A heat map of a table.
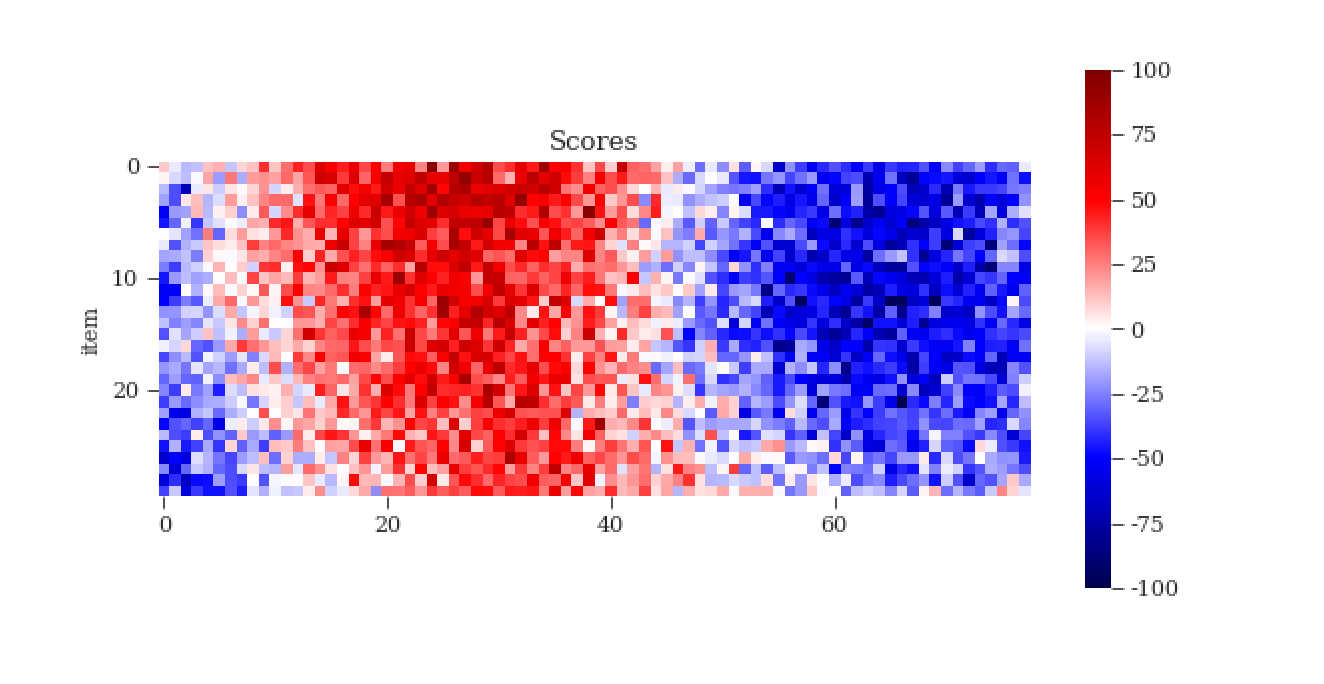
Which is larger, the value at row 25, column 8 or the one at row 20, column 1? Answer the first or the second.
the first
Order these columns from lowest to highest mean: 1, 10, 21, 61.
61, 1, 10, 21
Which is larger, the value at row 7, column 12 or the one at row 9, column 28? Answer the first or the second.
the second
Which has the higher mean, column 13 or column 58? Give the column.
13
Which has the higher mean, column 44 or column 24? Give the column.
24
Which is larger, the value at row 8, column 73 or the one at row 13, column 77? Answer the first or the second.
the second
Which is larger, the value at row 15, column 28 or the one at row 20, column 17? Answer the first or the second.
the first
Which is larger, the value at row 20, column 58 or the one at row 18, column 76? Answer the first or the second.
the second
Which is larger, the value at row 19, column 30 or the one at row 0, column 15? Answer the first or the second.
the second
